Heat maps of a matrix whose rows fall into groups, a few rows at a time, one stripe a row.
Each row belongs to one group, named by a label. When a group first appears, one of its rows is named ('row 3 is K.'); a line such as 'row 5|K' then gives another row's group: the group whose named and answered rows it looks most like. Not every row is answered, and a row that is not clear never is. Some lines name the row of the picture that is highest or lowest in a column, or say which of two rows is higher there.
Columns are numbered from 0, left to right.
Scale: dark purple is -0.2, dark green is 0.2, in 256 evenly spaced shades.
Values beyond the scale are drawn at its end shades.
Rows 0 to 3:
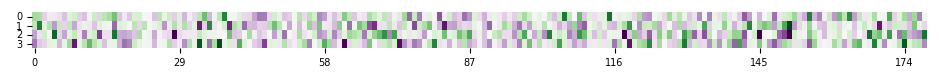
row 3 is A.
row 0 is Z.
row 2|Z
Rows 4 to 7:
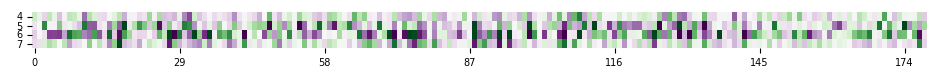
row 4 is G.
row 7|G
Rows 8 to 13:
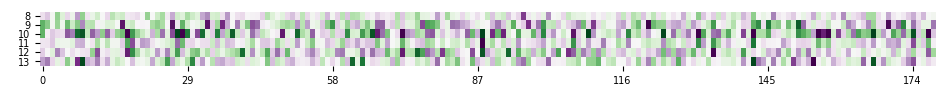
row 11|G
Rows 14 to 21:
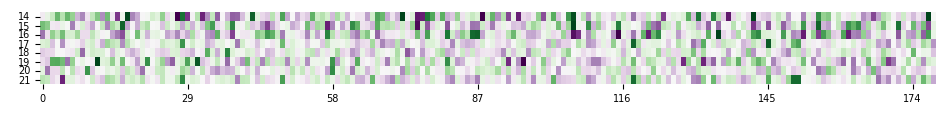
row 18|A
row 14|G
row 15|Z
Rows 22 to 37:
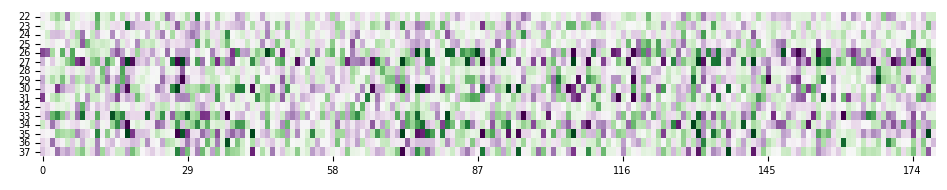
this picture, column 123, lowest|30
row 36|A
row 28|Z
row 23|G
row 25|A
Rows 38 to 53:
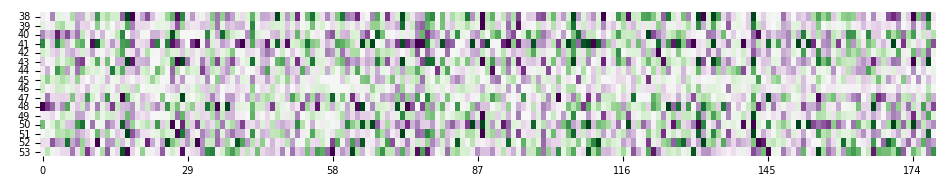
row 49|G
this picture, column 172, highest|45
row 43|G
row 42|Z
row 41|G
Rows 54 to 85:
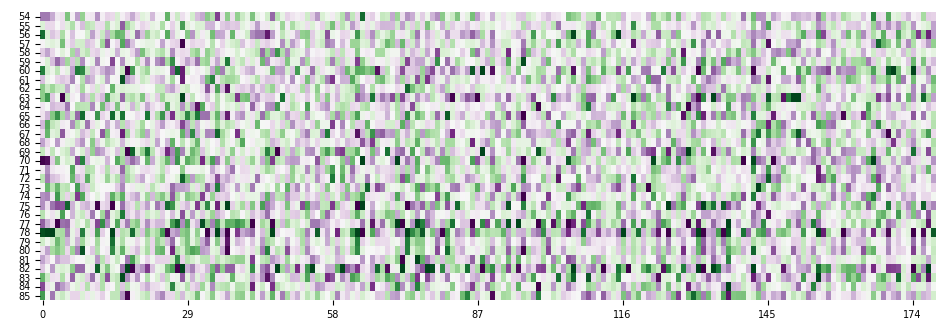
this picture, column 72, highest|82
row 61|Z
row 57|Z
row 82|G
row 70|A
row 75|A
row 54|A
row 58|A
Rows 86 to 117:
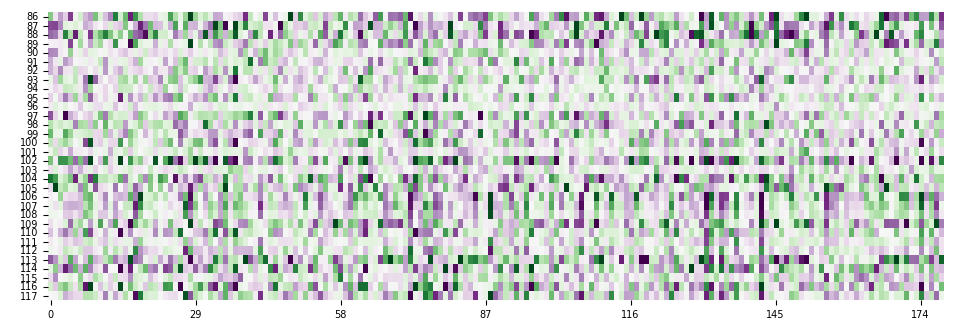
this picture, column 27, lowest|112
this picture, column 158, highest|86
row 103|Z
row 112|G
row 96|Z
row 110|A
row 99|G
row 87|A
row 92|A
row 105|Z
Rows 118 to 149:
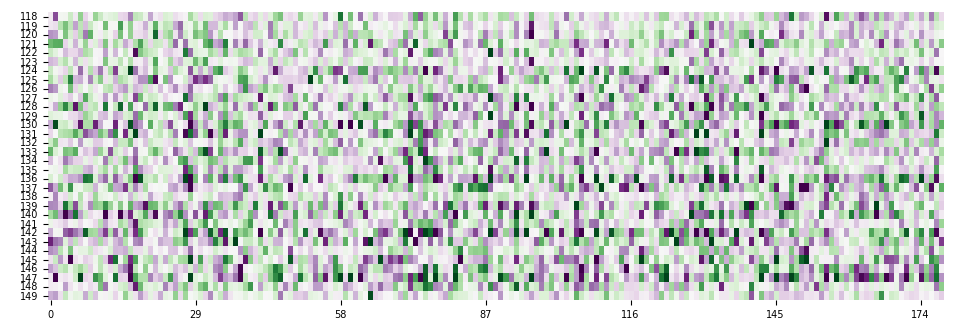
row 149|A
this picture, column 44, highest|140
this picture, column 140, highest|121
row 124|Z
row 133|G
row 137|Z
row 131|G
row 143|A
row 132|Z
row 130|Z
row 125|A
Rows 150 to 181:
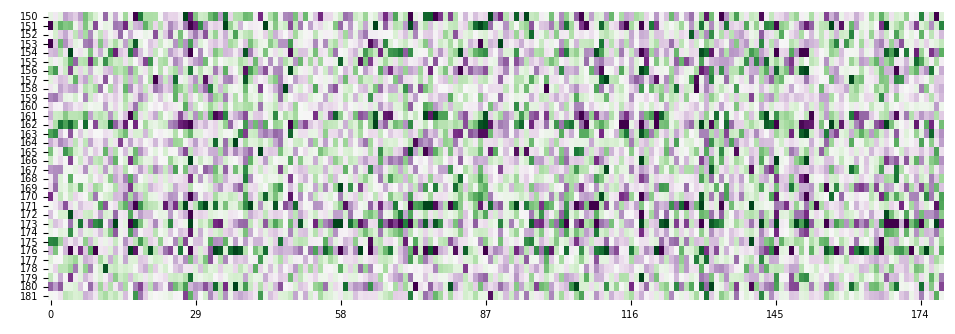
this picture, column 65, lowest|153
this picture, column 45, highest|171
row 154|Z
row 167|A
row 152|A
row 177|G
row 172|Z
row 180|A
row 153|G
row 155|A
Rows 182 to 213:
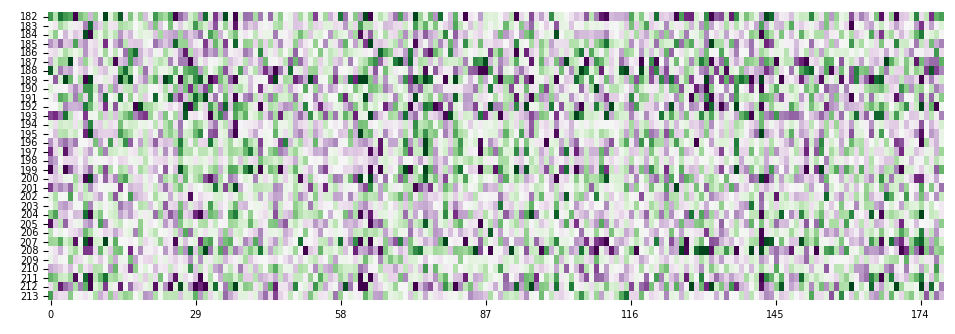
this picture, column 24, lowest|212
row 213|Z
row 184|A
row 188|Z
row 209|Z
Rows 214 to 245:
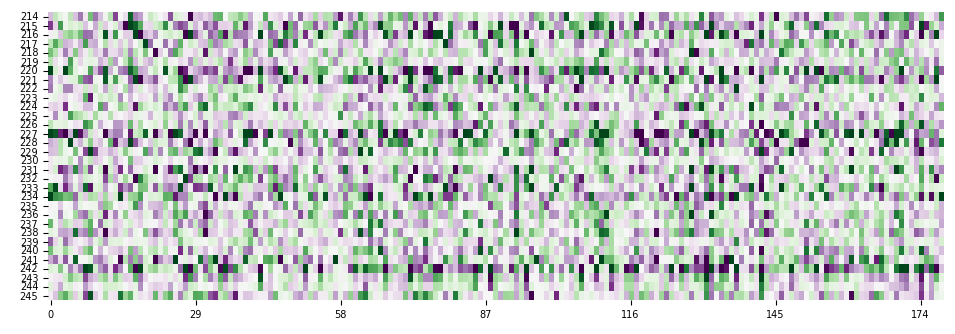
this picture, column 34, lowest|242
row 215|G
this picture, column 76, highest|234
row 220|G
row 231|A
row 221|G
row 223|A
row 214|Z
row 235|G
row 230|Z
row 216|G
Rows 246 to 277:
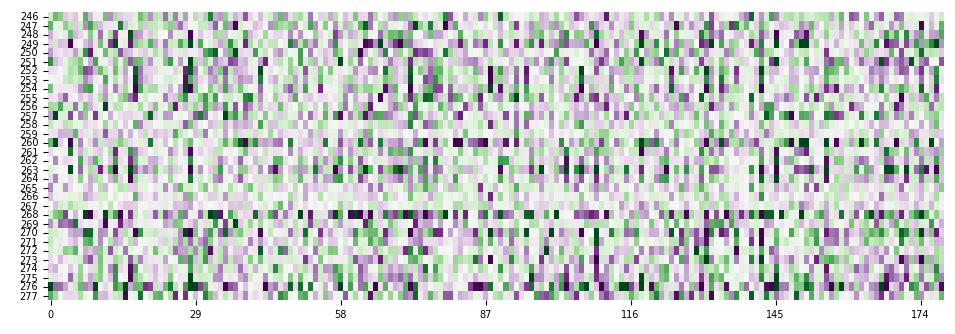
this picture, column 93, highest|255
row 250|A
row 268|A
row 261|Z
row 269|A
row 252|G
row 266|G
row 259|A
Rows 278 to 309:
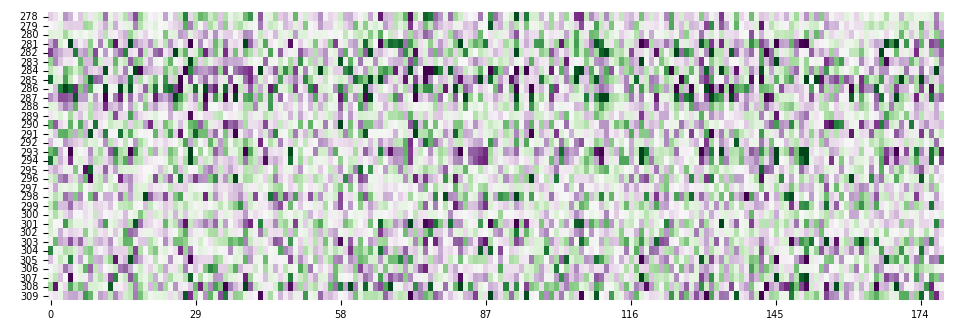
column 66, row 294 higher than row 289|Yes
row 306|A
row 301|G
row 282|A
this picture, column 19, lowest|286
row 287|A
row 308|Z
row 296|A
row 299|Z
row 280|G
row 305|Z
